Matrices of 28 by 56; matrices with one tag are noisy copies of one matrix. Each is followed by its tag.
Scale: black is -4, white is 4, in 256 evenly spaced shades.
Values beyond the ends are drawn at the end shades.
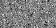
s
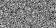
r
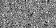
s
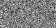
r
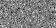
r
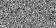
r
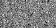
s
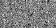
s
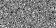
r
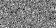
r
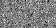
s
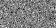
r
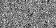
s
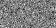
r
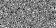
r
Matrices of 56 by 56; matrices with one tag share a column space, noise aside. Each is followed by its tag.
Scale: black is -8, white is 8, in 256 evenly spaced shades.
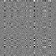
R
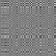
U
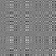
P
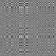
U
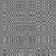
P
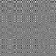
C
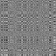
P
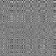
C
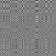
C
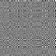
R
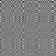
C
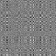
P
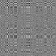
U
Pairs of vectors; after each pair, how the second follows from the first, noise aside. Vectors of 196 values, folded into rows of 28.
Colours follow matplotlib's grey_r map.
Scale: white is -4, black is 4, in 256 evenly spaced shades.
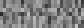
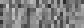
wrapped around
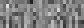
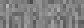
shrunk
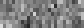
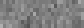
shrunk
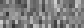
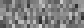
wrapped around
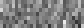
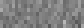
shrunk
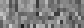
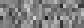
wrapped around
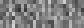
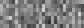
wrapped around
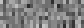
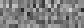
wrapped around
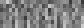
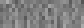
shrunk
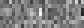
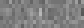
shrunk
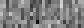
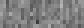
shrunk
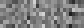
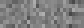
shrunk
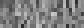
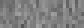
shrunk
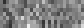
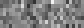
wrapped around
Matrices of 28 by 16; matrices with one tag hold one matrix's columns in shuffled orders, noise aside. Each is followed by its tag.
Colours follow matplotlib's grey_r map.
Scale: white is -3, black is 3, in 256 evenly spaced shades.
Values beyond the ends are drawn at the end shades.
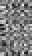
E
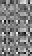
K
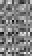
K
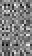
E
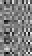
K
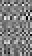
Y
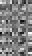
K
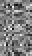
E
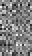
E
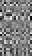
Y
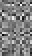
Y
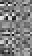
Y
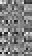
K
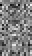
E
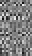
Y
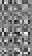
K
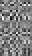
Y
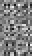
E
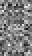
E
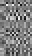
Y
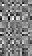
Y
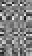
Y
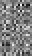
E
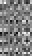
K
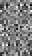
E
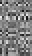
Y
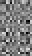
K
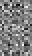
E
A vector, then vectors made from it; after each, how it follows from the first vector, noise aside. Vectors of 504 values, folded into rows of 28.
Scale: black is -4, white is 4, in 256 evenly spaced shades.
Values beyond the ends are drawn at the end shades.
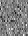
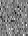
copied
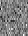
copied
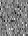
copied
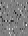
partly zeroed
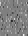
partly zeroed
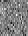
wrapped around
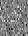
negated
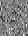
copied
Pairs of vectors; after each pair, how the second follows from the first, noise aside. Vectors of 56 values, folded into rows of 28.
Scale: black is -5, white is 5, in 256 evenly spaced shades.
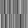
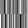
scaled up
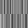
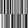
scaled up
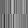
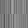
shrunk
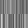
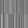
shrunk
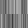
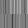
partly zeroed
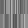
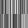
scaled up
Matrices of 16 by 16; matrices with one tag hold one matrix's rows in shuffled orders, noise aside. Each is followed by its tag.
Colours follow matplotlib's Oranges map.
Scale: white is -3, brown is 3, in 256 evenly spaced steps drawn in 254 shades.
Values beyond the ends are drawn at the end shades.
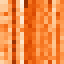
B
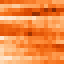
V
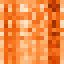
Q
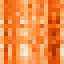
Q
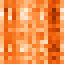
Q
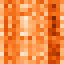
Q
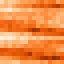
V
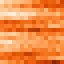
V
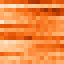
V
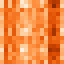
Q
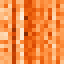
B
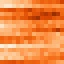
V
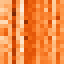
B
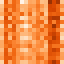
Q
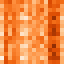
Q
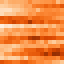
V
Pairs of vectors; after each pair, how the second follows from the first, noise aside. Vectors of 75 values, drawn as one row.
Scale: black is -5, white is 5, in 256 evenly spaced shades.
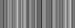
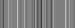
partly zeroed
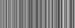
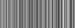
copied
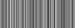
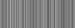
shrunk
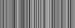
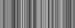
sign-scrambled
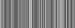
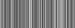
copied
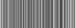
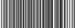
scaled up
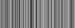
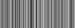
copied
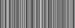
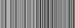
sign-scrambled
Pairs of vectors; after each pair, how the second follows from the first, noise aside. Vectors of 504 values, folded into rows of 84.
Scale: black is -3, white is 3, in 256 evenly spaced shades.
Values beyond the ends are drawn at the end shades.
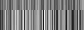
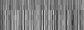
shrunk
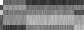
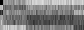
negated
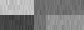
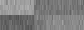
shrunk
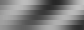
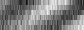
negated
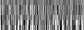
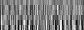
negated
